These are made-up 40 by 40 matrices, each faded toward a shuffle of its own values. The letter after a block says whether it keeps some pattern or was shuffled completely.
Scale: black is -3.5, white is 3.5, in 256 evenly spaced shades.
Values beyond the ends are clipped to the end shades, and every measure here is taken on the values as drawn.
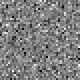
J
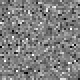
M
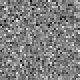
M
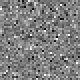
M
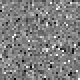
M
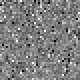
J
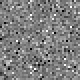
M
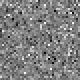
M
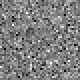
M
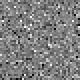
J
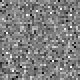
M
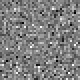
M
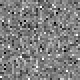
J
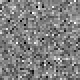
M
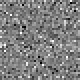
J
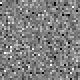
J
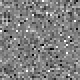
J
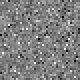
M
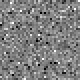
J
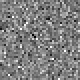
M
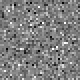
M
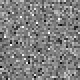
M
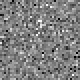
M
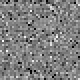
J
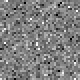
J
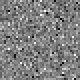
M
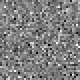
M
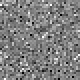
J
